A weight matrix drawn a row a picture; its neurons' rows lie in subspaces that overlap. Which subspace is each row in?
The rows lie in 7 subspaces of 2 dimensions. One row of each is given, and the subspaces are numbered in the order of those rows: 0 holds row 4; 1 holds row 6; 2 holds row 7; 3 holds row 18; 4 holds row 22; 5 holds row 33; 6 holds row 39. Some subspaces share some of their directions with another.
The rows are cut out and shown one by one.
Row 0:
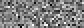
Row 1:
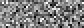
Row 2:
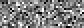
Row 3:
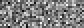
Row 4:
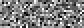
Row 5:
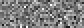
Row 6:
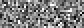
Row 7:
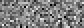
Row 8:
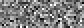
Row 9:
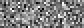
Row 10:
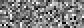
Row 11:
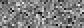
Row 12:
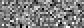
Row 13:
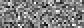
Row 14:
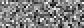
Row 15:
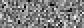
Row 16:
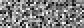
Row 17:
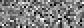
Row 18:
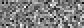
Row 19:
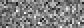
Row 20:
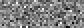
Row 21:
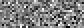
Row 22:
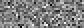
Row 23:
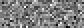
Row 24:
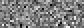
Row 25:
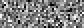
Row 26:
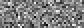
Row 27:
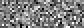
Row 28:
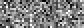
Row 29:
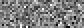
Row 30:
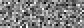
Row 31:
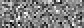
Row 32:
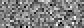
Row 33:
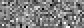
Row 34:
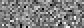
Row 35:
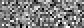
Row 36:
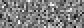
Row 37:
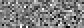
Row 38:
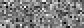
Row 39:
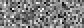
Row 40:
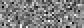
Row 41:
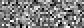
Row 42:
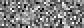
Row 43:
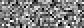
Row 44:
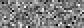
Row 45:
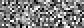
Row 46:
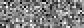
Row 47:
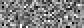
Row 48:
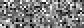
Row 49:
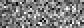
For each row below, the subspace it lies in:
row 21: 4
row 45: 6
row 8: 2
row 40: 1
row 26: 4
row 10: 0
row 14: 3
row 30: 0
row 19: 3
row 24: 0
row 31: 4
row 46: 5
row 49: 3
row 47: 1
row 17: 2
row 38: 5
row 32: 5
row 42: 6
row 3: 0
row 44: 2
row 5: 2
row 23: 6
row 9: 6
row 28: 5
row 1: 3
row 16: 0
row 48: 5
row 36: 1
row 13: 4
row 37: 4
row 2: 2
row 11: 2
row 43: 6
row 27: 6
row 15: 1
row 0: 4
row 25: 1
